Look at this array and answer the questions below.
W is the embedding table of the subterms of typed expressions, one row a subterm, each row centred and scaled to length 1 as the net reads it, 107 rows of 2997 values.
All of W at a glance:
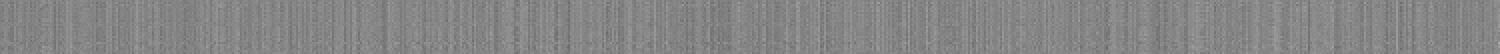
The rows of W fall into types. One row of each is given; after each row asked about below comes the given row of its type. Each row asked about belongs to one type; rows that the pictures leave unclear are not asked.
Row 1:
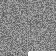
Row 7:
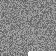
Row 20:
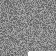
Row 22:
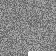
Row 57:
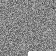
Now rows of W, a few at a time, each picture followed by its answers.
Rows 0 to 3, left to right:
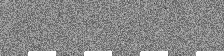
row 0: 57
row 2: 57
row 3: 20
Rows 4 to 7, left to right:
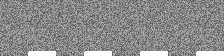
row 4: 7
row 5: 1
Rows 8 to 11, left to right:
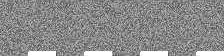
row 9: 20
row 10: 57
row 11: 20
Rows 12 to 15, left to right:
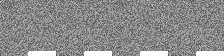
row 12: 20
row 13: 7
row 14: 20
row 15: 7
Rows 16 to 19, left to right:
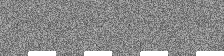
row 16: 57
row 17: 22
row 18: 1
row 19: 22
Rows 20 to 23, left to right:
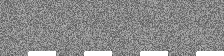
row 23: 7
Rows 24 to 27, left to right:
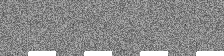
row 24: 1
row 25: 57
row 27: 1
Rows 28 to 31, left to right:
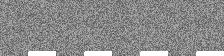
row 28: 22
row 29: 7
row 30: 20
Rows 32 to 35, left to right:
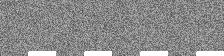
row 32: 22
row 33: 1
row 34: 20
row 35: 1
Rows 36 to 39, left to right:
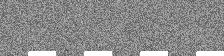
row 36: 1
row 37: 20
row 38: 57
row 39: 7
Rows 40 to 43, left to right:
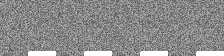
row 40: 7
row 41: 1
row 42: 1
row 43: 7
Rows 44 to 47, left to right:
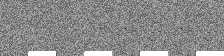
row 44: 7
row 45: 20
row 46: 22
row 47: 22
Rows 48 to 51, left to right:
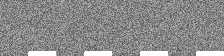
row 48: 7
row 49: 57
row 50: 22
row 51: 7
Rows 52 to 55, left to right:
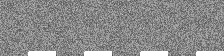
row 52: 20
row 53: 22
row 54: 22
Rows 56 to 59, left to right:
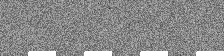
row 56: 7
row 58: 57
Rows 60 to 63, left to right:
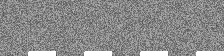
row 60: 1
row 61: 22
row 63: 20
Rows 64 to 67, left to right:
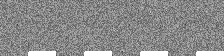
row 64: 1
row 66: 22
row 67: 57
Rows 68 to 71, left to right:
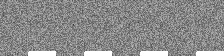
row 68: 1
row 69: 1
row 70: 57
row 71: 57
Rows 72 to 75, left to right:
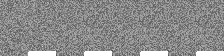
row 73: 7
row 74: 7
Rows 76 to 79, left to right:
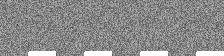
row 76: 1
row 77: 57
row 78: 57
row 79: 57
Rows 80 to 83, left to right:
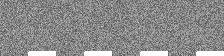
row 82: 20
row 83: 7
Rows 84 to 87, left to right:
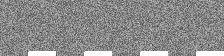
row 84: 22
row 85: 22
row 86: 22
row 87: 22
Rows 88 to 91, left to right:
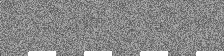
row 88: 20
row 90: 20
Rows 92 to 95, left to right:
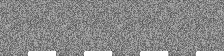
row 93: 7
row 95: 57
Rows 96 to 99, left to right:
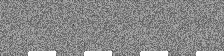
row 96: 7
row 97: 1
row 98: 7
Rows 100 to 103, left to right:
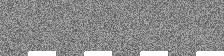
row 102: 7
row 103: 7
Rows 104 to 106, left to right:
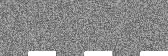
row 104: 1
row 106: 57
